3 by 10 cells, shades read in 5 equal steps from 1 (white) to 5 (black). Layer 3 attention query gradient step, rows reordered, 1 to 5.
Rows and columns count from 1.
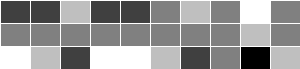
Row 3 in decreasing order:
5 4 4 3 2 2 2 1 1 1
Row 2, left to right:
3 3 3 3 3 3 3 3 2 3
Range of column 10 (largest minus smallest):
1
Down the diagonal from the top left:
4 3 4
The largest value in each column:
4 4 4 4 4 3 4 3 5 3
